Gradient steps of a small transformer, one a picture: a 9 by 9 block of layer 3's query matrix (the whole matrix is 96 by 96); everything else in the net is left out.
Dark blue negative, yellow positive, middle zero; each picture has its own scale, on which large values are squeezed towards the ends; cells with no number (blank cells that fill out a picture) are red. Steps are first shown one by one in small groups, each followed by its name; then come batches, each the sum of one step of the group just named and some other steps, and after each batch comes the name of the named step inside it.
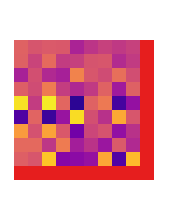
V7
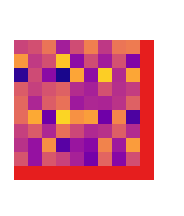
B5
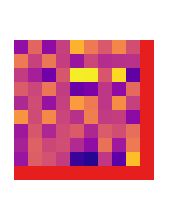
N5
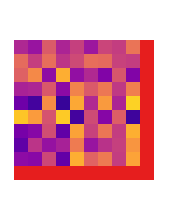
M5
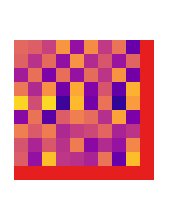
V7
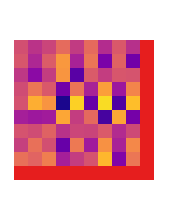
V7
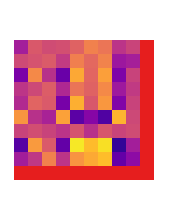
B5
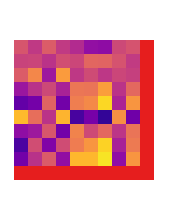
M5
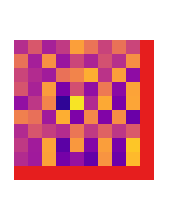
N5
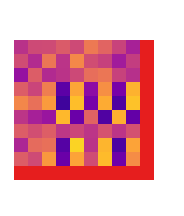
V7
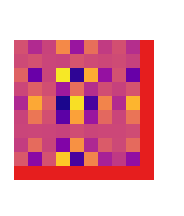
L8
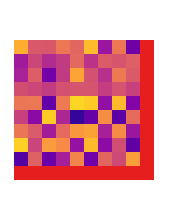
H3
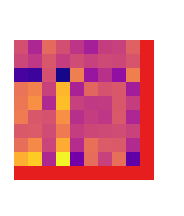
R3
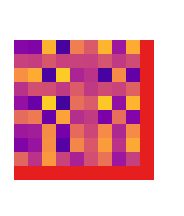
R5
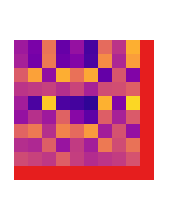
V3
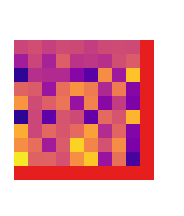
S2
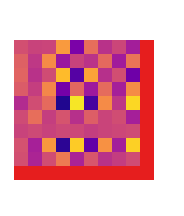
L8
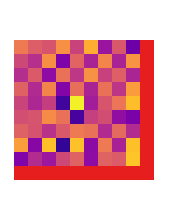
H3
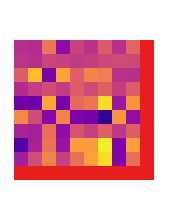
R5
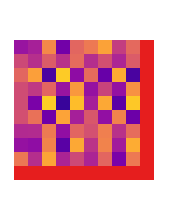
R5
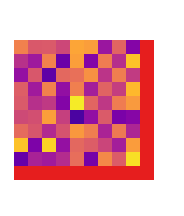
H3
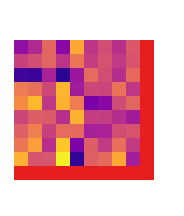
R3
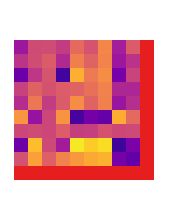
R3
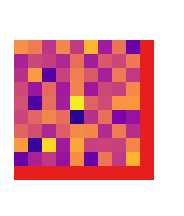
H3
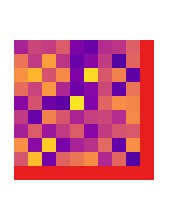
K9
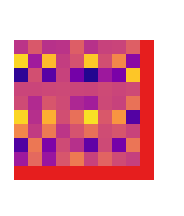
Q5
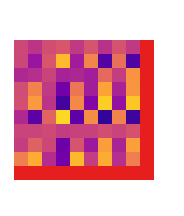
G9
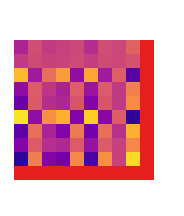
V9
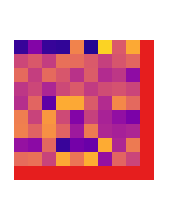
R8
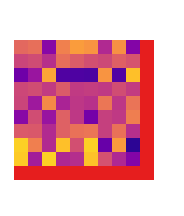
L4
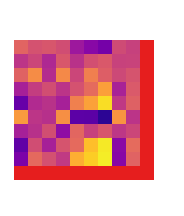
K9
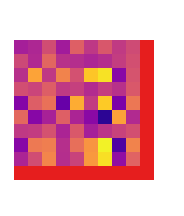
K9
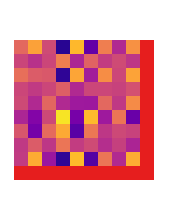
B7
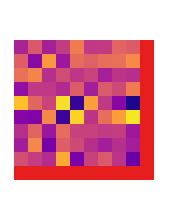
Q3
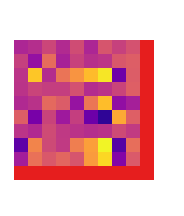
Q3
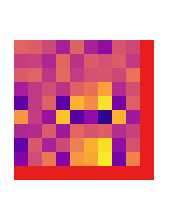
B7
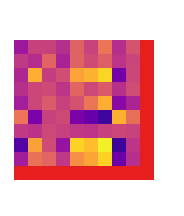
Q3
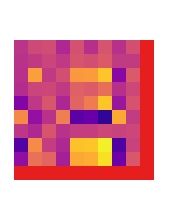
B7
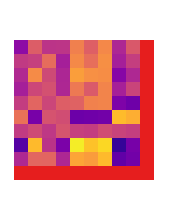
Q3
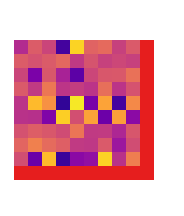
B7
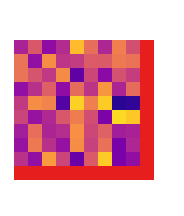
Q3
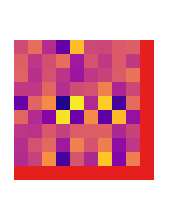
B7
